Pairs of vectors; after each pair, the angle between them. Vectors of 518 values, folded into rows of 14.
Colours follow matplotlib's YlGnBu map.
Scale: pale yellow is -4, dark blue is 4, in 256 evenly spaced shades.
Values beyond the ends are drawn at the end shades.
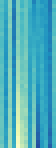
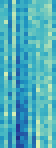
nearly opposite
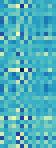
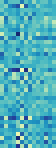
nearly opposite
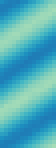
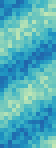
nearly parallel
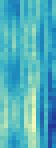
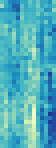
nearly parallel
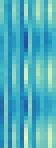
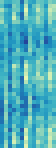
nearly parallel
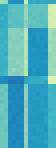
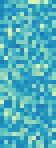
orthogonal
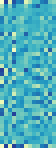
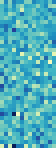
partly aligned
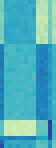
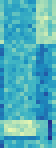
nearly parallel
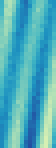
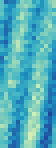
nearly opposite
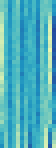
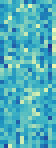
partly opposed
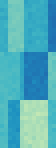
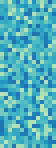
orthogonal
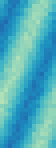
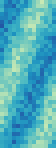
nearly parallel
